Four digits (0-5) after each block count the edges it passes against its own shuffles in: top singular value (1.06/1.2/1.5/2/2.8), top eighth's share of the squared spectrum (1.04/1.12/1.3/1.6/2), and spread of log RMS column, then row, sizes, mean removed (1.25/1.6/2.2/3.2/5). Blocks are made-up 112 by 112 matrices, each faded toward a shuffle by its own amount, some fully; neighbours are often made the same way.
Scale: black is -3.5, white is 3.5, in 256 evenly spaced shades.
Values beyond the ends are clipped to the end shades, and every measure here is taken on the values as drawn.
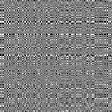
5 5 4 4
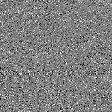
4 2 0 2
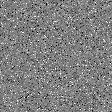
0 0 0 0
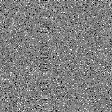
4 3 1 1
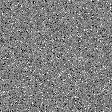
2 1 0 0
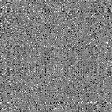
4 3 2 2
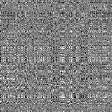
5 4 3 3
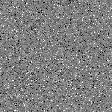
3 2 0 0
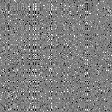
5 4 3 2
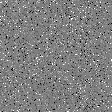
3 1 0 0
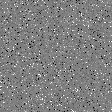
0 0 0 0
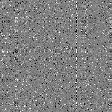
4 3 2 1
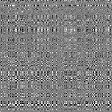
5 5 4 4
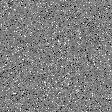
0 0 0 0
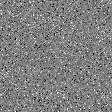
0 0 0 0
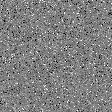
2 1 0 0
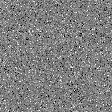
3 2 0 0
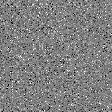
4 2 1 1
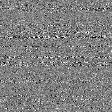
2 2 0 4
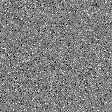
0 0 0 1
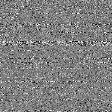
2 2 0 4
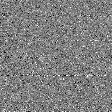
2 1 0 2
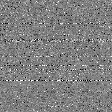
3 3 0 3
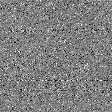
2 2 0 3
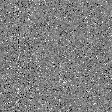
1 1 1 0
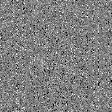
1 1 3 0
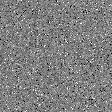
0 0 0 0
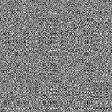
5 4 3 3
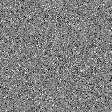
3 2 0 1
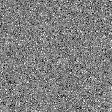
3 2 0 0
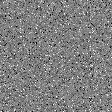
1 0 1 0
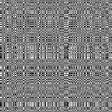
5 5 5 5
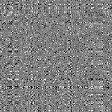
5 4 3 3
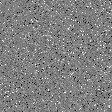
2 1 0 0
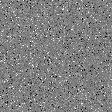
2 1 0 0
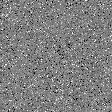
0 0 0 0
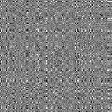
5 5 4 3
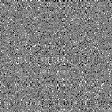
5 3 2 2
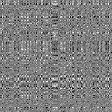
5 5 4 4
